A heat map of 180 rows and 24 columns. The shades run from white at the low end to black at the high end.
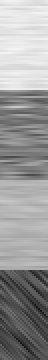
The table splits into 4 rows of 1 panel. Panel 1,1: very low, streaked across, faint in contrast. Panel 2,1: middling, streaked across. Panel 3,1: low, streaked across, faint in contrast. Panel 4,1: high, slanting down to the right.
